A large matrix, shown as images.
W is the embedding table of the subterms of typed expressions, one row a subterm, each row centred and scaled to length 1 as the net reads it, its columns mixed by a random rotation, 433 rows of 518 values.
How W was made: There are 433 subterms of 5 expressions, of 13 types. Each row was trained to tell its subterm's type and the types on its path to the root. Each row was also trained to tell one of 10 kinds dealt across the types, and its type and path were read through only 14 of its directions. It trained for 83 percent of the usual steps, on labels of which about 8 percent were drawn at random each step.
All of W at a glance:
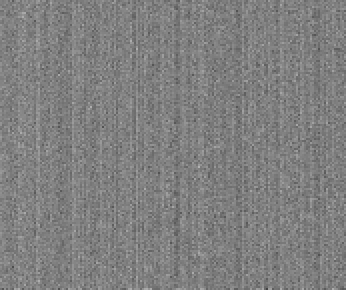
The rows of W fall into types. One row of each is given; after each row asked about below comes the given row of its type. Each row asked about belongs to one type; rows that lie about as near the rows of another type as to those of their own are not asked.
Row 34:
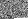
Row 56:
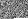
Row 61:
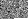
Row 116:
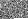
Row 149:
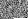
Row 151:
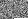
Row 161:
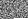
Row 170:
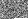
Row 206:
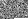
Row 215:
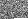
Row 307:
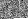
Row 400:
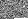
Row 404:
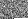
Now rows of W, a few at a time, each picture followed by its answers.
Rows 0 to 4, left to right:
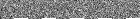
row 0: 116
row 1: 34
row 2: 61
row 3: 161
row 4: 34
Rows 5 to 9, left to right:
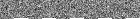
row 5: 151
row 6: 215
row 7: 34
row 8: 215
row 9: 61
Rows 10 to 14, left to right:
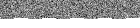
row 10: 170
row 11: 149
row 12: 151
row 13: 56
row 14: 400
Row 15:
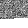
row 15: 307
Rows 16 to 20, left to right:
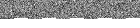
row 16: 206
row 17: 34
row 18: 307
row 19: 116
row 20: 307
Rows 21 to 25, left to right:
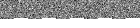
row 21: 206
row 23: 56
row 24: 61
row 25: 206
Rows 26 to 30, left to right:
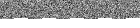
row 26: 56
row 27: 61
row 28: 170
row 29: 34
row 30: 34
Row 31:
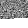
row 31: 149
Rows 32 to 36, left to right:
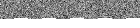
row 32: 307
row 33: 61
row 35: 307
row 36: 149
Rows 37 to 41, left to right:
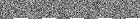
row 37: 400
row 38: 170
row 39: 404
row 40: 61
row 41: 56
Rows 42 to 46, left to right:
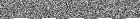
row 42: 151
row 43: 56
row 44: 151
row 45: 170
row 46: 149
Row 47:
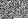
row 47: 307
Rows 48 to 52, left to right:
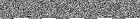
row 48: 56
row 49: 161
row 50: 61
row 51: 400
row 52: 56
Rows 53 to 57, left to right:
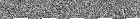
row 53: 56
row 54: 206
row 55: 307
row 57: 404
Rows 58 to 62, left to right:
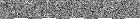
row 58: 170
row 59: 307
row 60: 307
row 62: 116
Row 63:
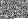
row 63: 161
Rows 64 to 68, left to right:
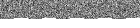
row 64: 116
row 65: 34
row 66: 215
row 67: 400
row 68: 34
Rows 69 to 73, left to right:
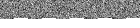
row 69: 56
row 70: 206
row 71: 307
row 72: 206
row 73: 149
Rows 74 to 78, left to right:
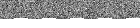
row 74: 161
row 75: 206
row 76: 149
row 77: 404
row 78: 34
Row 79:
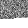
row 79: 34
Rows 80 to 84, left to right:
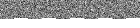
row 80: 149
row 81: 170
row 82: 215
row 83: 61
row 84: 151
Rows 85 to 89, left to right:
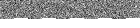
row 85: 307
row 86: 61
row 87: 61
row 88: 151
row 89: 215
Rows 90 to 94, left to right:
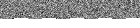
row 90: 161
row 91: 161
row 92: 116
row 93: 170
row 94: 170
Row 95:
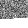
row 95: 400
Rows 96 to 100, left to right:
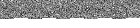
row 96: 61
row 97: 61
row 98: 215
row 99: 307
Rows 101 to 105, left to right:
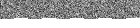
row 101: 400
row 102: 149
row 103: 404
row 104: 404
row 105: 61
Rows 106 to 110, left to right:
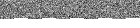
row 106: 61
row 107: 206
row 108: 161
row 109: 215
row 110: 400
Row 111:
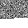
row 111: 400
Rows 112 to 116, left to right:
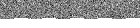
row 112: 161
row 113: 56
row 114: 307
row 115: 215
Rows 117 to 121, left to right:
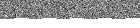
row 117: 307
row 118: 151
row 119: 170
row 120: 206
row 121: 206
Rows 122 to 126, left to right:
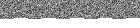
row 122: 149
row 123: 215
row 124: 307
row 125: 34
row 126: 151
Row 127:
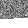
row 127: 400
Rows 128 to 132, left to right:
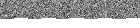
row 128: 404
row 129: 116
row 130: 116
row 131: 215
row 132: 61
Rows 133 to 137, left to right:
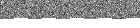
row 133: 400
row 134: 404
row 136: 61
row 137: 149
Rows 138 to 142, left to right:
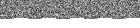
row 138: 215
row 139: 404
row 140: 170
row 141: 116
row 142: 151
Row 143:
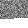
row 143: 215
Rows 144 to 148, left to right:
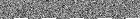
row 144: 56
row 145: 56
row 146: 149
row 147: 307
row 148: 400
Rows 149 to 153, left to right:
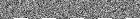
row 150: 151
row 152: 206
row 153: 170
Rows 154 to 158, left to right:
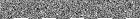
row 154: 116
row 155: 170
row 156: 400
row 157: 161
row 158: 151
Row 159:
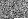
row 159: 161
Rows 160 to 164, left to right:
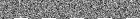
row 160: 307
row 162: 34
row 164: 149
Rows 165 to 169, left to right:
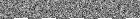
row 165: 170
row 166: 116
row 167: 149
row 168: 34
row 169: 34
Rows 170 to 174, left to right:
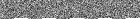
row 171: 61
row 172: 206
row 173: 161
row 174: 307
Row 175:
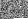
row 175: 116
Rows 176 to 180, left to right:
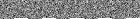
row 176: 170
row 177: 149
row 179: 149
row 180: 307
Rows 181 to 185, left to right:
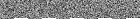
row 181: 170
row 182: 151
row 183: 170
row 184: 170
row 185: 149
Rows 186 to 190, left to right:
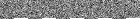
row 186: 404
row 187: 61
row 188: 400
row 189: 170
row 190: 34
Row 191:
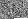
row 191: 34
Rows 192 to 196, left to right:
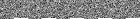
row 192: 215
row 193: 161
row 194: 404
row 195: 170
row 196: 56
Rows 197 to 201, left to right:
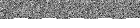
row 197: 404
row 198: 206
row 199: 404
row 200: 307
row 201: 151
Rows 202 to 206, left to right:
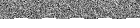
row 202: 170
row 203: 404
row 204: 400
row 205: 61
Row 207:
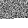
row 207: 161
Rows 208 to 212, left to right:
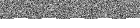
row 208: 149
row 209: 404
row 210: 61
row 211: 215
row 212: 34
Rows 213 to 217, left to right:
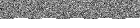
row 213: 116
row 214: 61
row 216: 206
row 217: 404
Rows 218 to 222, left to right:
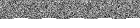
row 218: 116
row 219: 161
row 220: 404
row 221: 56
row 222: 307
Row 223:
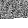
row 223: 116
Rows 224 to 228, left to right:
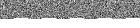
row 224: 34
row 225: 400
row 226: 215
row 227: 400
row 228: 56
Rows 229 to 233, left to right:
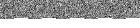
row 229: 307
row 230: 215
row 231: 116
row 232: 400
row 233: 215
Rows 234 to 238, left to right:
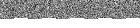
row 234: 170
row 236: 151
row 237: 170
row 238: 151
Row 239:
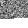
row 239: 404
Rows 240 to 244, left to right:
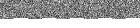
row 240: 161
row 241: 151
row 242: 56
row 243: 307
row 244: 61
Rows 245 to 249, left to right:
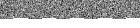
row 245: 215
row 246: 400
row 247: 149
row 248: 34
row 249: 151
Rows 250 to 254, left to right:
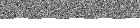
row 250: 215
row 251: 151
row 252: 400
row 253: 151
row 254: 404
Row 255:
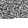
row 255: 61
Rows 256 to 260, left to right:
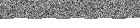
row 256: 116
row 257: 116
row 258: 170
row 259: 170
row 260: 56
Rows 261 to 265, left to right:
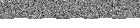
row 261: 170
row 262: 161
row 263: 400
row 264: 116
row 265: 170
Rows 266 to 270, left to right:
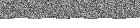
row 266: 116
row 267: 56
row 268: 56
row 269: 206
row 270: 56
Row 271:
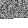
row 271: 215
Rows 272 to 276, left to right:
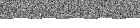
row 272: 215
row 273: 307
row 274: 116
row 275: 307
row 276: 116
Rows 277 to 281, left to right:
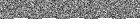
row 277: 170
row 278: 206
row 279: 116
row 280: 404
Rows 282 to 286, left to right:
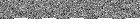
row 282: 61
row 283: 400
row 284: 400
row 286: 170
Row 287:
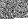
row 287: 404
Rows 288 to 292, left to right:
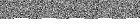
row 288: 149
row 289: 149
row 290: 56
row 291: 149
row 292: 151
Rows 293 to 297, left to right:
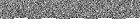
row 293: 56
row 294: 116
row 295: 206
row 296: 161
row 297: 116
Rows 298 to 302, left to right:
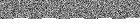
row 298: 307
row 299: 307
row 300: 307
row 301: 151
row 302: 116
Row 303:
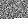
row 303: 206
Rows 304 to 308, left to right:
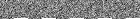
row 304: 206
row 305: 400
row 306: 116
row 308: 34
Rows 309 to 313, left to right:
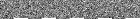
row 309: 400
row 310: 400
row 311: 116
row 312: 404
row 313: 116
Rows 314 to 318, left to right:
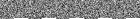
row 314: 151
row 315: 404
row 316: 34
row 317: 215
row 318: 170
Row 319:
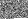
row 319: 307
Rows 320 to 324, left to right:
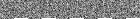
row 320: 170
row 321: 307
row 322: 56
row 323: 34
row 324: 170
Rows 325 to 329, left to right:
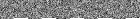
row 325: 307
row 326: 170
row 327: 149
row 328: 170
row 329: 161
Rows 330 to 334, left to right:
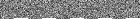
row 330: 34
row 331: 61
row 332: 34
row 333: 61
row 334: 149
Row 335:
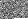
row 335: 404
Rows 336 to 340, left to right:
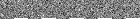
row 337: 400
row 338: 404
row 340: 215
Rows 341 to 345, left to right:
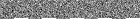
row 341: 404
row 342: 400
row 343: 116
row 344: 161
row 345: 149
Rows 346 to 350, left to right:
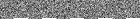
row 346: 307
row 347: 170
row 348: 149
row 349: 215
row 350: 170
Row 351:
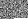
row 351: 149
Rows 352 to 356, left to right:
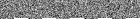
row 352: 400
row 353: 170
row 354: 56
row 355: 149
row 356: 61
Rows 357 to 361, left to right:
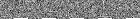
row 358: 206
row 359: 151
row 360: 307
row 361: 116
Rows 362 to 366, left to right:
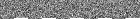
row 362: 34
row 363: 215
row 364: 215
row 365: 116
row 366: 116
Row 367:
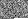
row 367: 161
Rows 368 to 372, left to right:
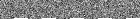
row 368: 116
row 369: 116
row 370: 206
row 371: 206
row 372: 56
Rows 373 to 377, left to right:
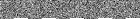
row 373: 307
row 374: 206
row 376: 61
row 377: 151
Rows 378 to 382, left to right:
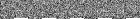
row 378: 215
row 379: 34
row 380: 149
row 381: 206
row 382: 206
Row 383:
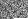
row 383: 61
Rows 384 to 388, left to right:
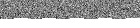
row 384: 116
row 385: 161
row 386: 116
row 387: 400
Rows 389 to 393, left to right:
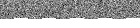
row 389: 400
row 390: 116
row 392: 161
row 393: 151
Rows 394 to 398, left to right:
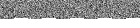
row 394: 404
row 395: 56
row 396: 61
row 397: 34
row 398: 34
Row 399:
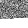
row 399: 56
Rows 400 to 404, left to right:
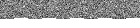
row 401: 404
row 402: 149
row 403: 161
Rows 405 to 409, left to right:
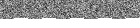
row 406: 170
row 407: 404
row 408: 34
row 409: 61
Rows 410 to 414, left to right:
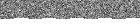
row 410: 215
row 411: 215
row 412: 170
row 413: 151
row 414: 116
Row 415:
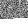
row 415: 149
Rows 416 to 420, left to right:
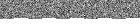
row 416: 116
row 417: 170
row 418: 404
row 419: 206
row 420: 149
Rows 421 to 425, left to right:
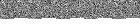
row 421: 161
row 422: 56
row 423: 56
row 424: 151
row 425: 151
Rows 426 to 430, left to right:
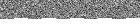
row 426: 170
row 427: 116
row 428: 161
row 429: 215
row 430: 61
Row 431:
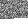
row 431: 149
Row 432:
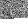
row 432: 404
